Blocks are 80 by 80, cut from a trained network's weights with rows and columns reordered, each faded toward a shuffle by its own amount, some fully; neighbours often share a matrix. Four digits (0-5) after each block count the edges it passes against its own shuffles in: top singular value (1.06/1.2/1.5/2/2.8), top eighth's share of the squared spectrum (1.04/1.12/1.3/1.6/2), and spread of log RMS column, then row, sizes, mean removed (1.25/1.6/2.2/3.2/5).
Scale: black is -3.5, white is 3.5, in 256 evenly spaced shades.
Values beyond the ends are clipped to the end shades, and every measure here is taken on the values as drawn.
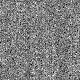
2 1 0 0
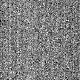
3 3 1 2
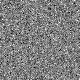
0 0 0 0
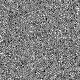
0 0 0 0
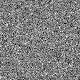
0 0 0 0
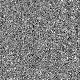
1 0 0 0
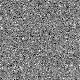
1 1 1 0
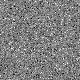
0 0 0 0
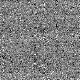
2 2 2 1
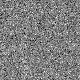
0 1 0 0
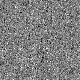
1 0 0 0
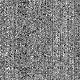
3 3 1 2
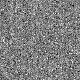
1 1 0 0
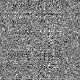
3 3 2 0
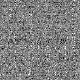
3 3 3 1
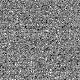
2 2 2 0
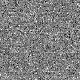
1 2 1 0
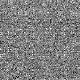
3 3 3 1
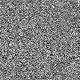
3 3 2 1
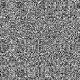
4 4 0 2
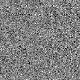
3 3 1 1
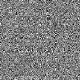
3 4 2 2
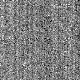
3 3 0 2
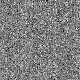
1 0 0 0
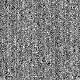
3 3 0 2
